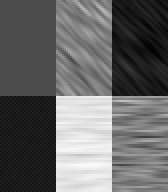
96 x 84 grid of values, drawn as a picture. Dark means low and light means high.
It is made of 2 by 3 panels. Panel 1,1: low, flat. Panel 1,2: middling, slanting down to the right. Panel 1,3: very low, slanting down to the right, faint in contrast. Panel 2,1: very low, checkered, faint in contrast. Panel 2,2: very high, streaked across, faint in contrast. Panel 2,3: middling, streaked across.
